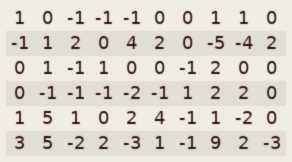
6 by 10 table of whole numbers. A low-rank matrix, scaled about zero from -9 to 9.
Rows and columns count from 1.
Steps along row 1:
down down same same up same up same down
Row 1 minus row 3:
1 -1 0 -2 -1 0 1 -1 1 0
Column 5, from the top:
-1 4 0 -2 2 -3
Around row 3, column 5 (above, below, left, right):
4 -2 1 0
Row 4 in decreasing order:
2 2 1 0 0 -1 -1 -1 -1 -2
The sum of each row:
0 1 2 -1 11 13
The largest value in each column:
3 5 2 2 4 4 1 9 2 2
